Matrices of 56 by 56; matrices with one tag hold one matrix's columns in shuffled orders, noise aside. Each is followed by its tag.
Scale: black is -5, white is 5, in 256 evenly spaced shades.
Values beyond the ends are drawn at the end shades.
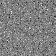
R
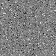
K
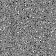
R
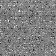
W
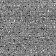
W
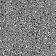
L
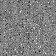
L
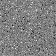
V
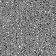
L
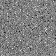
V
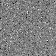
R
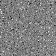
R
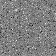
V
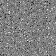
R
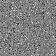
K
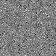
K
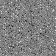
V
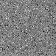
V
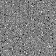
L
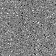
K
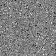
K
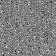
L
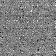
W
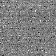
W
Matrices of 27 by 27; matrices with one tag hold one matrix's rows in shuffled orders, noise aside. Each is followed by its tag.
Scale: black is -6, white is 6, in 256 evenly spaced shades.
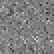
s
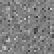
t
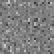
t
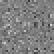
t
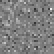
t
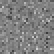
s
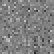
t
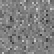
s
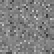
s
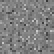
s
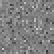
s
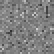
s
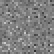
t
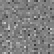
t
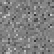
t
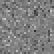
t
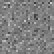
t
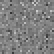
s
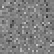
s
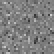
t
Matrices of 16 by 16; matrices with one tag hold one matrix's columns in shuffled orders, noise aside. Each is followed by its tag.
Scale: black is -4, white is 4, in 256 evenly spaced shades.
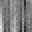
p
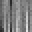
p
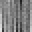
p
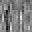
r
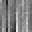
p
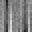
p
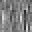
r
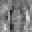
r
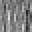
r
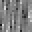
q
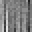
p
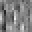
r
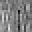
r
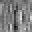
r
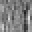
r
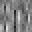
r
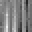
p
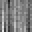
p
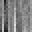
p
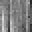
p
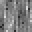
q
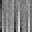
p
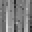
p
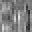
r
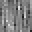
q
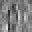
r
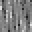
q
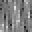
q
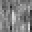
r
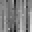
p
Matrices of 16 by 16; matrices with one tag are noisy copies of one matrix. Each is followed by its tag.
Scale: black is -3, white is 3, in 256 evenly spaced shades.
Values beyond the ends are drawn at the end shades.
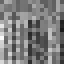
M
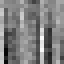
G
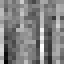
G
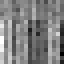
M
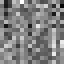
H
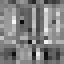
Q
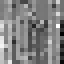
M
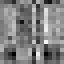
Q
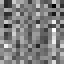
H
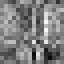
Q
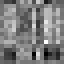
Q
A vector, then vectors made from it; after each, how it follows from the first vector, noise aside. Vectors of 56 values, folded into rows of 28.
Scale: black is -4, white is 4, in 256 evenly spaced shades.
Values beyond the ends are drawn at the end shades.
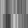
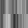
negated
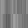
shrunk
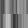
negated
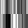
scaled up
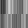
wrapped around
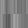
shrunk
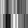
scaled up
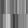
negated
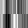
scaled up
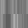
shrunk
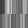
wrapped around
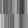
wrapped around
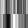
scaled up
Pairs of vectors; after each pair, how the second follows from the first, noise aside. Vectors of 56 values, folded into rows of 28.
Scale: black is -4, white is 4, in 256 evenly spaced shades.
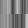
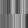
negated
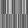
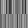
negated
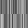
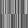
reversed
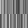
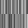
reversed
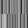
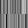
reversed
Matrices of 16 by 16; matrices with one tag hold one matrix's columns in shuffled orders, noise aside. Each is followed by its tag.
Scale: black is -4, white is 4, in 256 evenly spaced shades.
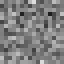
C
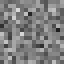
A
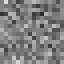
C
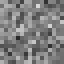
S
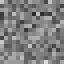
C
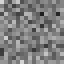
C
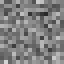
C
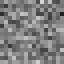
C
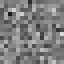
A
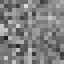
S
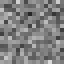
C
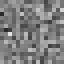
A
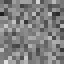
C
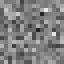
A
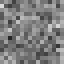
S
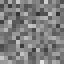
C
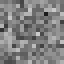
A
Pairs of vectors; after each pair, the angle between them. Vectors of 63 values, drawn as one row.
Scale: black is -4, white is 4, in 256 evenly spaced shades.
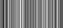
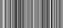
partly opposed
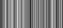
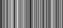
nearly parallel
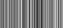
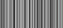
partly aligned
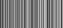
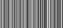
nearly opposite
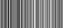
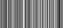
partly aligned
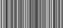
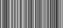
orthogonal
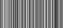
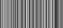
nearly parallel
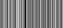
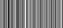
nearly opposite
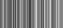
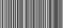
orthogonal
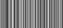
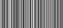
partly aligned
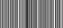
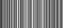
partly opposed
